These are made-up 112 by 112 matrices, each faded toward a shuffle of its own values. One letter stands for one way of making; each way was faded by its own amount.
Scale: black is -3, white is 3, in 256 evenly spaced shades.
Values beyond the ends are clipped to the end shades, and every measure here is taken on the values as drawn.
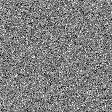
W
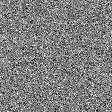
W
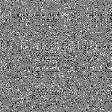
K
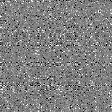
K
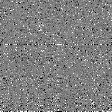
K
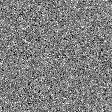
W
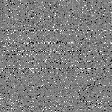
K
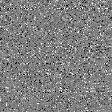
K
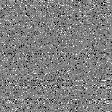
K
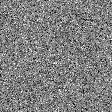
W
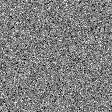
W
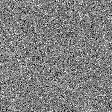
W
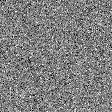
W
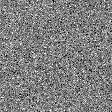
W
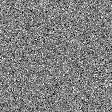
W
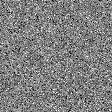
W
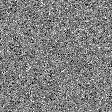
W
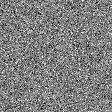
W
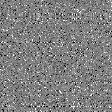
K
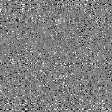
K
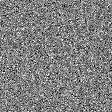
W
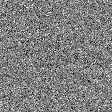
W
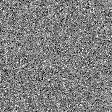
W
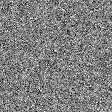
W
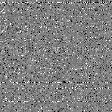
K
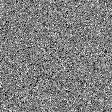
W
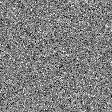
W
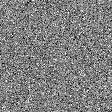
W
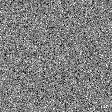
W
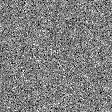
W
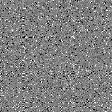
K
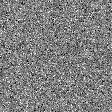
W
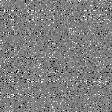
K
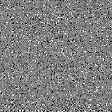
K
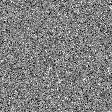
W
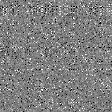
K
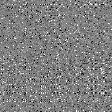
K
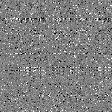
K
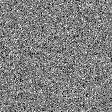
W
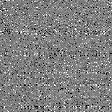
K
